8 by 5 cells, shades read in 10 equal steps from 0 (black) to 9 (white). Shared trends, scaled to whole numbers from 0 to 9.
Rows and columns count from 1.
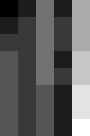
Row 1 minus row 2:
-1 -1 0 -1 0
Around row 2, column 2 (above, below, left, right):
1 2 1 4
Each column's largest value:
3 2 4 2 9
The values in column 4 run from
1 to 2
